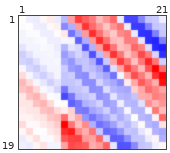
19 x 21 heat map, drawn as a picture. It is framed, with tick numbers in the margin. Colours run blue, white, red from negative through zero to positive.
The ninth with the highest average is the middle right. No row or column stands out. No overall slope runs across the table. The top left is the smoothest part. A vertical seam about 30% of the way across splits the table, and the left part is calmer.
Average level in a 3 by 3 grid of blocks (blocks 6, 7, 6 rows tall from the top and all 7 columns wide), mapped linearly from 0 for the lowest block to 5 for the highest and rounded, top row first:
241 / 205 / 431
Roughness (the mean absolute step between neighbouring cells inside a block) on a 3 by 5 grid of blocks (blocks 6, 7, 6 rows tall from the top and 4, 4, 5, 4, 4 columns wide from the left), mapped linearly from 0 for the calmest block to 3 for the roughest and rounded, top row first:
0 1 3 2 3 | 1 1 1 2 2 | 0 2 2 1 2
